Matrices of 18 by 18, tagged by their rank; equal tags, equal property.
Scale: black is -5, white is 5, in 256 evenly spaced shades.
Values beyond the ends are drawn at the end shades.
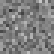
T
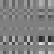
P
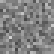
T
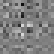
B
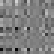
B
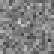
T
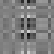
P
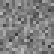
T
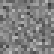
T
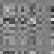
B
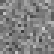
T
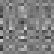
B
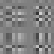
P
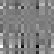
B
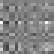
B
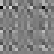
B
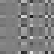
P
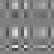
P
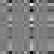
P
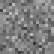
T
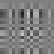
P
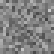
T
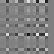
P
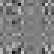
B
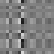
P
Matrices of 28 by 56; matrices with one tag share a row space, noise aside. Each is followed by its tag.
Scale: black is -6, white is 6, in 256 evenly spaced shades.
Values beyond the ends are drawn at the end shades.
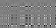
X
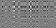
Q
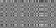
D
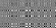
X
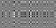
Q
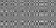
D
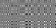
X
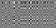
Q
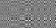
X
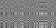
D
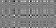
Q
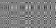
X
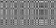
D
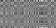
D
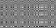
D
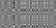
Q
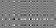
Q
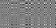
X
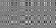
X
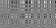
X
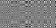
X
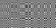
X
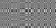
X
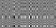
Q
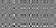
Q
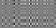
Q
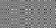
X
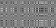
D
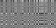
D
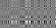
X
